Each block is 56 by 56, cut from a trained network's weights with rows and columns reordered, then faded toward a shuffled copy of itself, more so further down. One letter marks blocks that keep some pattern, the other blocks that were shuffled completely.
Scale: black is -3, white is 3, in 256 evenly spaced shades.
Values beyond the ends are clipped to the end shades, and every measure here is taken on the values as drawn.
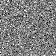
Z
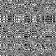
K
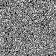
Z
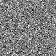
Z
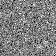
Z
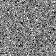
Z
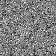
Z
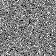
Z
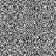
K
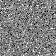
Z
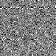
K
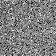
Z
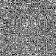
K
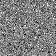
Z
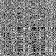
K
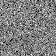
Z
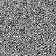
K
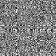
K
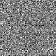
K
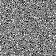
Z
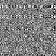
K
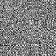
K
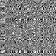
K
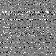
K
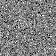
Z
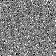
Z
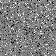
Z
